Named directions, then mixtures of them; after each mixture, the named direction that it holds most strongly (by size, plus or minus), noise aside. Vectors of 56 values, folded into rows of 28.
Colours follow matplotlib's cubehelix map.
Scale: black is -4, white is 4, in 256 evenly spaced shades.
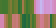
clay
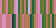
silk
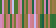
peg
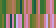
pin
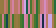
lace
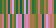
pin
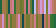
peg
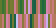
pin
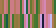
lace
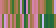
lace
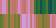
clay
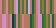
silk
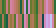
lace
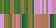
clay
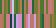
peg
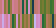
silk
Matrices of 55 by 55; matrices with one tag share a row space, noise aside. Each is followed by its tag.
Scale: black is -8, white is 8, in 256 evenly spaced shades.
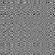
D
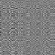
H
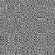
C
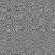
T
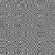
C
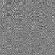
T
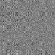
T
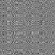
T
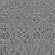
D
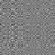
H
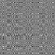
T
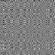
D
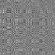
T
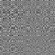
H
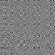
D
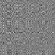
T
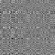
H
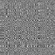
C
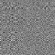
H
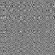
D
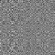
H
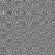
T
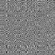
C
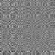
H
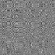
T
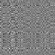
H
